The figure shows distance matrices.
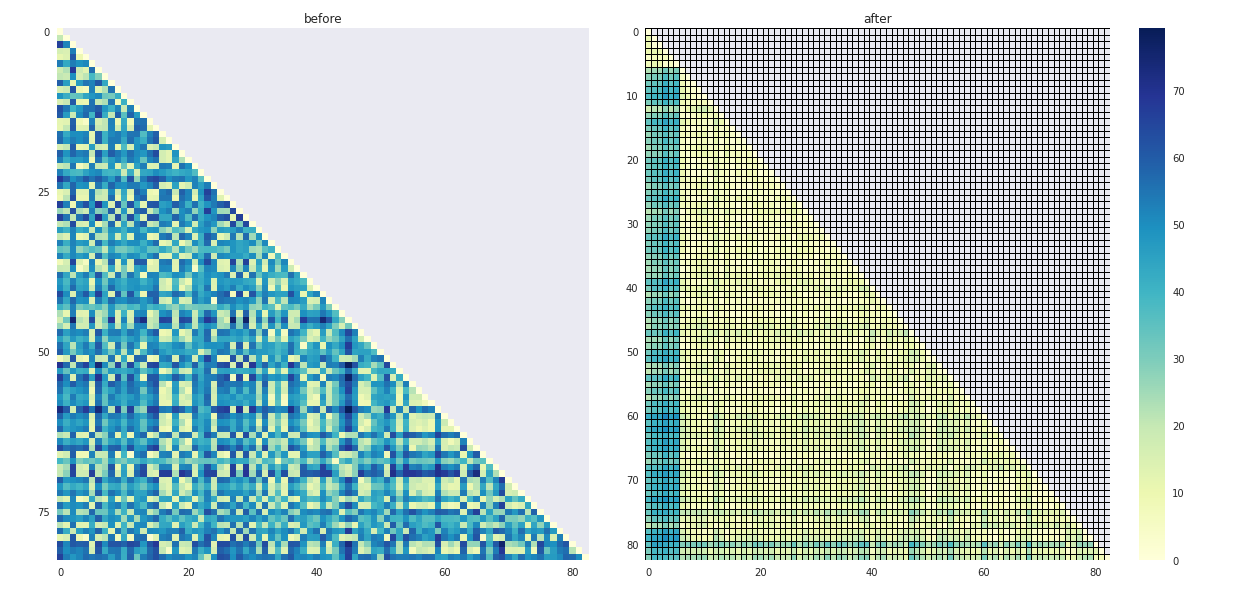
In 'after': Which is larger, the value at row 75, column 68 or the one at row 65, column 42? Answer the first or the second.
the first
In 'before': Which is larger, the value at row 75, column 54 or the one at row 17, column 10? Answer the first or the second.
the first
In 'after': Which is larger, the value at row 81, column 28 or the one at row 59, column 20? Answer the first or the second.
the first
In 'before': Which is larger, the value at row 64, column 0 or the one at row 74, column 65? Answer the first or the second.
the first
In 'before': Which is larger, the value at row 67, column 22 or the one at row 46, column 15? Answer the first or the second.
the first
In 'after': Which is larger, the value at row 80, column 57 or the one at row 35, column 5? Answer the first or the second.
the second
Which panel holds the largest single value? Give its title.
before
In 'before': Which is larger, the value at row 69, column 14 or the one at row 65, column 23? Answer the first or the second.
the second
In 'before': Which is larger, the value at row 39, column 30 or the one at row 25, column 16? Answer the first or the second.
the second
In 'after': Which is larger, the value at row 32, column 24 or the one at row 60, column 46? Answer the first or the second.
the second
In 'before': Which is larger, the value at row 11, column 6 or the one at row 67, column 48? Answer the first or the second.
the second
